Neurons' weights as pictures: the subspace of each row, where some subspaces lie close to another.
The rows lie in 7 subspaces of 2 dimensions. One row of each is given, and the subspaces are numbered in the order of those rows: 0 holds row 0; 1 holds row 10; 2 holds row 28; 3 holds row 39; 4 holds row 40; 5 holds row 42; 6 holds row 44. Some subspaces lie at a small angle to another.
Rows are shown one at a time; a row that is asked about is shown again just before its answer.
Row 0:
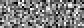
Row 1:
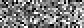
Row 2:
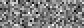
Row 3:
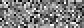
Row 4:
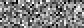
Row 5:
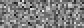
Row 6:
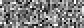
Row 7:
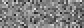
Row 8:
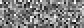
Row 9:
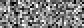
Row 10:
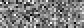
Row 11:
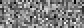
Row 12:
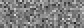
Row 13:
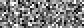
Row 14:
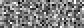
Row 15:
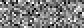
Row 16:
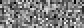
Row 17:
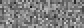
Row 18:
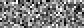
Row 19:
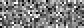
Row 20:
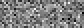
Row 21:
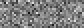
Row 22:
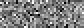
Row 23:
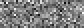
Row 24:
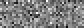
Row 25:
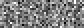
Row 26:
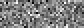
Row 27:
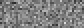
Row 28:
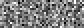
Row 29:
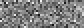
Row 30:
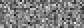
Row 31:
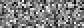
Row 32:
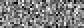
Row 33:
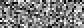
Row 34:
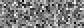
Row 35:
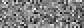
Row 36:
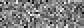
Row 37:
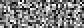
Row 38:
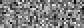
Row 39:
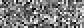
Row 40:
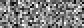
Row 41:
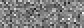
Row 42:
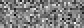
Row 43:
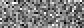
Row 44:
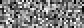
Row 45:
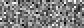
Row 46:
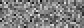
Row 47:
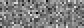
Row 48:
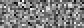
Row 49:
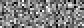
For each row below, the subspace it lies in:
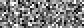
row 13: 4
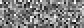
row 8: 6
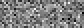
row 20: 4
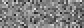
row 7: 3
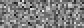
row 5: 0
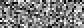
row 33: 6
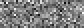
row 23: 5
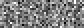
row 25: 2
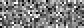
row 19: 1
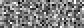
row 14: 2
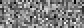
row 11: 6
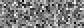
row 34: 1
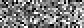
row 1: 3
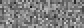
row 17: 6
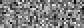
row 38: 2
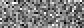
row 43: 3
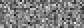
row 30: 5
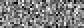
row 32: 0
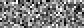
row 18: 5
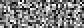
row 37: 5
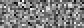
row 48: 0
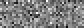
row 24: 1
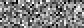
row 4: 5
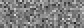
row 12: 5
